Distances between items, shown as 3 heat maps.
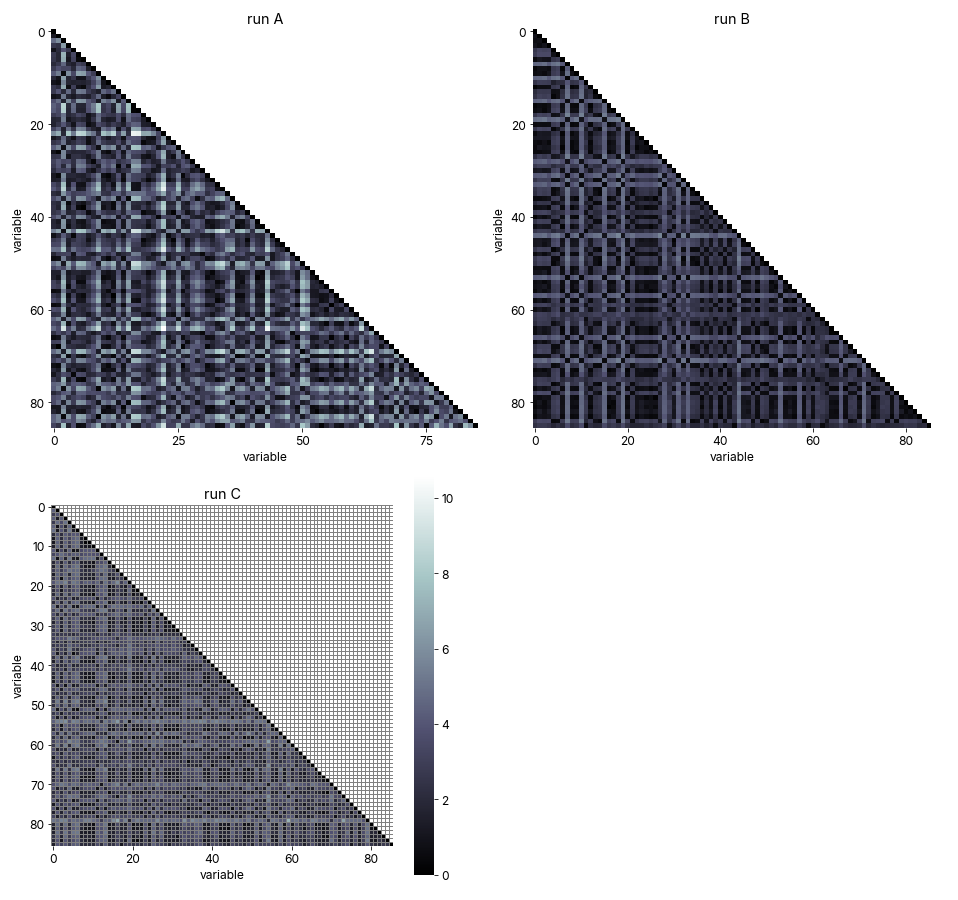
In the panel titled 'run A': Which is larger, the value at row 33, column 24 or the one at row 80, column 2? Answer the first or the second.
the first
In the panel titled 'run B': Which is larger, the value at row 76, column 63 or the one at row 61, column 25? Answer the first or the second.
the second
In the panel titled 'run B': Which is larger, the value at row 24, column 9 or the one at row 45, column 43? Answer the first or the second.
the second
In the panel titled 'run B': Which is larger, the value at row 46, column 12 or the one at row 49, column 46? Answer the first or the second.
the second
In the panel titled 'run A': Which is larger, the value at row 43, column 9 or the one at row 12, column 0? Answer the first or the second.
the second
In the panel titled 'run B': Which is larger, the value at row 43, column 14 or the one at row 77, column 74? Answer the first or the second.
the first
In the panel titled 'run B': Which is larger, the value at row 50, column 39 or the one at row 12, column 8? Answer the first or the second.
the first
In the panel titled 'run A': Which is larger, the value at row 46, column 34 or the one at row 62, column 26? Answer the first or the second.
the second
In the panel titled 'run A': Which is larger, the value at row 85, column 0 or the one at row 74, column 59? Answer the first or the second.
the first
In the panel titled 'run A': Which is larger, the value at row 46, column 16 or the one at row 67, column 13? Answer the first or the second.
the second
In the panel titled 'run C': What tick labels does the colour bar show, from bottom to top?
0, 2, 4, 6, 8, 10
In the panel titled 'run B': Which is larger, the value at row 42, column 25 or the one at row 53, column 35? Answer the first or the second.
the second
